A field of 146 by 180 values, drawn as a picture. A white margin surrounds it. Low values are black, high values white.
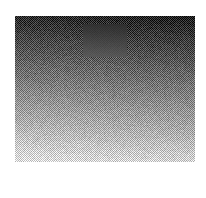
On average the colour sits 50% of the way up the scale. In the top middle lies a patch that is calmer than the rest. No single row or column stands out from its neighbours. The top middle is the calmest part. A checkerboard runs through the table. The field climbs toward the bottom.
